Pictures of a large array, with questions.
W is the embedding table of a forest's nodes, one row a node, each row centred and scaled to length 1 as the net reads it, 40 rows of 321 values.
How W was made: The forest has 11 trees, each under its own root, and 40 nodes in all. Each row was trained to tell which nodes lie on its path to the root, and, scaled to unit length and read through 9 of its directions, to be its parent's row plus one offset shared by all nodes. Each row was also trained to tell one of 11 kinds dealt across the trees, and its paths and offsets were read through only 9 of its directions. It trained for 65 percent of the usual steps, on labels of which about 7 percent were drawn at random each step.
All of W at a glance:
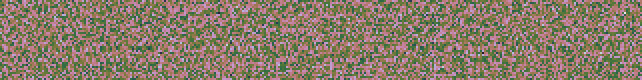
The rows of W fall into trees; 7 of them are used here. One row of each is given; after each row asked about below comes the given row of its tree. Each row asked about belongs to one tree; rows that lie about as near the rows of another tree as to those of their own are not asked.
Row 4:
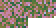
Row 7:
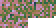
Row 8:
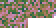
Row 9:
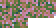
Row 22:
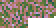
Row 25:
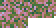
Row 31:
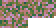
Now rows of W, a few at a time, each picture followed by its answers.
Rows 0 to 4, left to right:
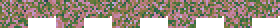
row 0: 9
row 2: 31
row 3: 8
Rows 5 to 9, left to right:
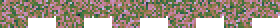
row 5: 25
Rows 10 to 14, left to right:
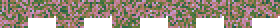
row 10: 9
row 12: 9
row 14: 22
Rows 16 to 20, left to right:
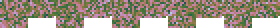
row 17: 9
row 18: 8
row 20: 4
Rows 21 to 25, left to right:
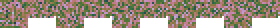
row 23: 31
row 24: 31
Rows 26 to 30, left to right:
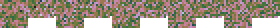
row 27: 4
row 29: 7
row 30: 7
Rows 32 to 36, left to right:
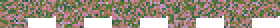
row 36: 7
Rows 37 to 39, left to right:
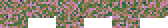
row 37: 4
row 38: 7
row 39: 31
